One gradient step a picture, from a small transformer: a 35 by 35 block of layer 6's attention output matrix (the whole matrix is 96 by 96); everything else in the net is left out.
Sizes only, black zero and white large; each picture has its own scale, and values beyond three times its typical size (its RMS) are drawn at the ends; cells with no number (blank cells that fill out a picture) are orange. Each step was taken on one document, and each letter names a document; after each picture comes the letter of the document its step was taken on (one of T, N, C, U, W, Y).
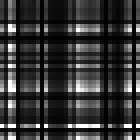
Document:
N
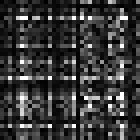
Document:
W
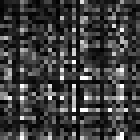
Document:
W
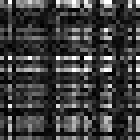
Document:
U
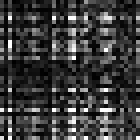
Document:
U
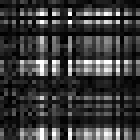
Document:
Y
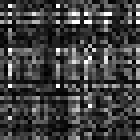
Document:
U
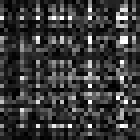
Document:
W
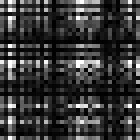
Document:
N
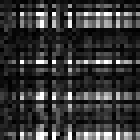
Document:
Y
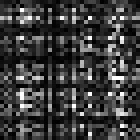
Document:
W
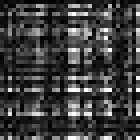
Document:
U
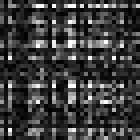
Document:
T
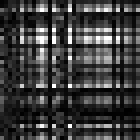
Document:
Y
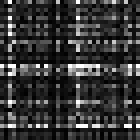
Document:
N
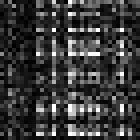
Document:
T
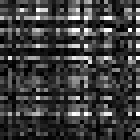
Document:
U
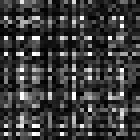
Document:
W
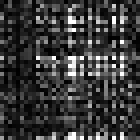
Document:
T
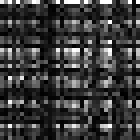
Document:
U
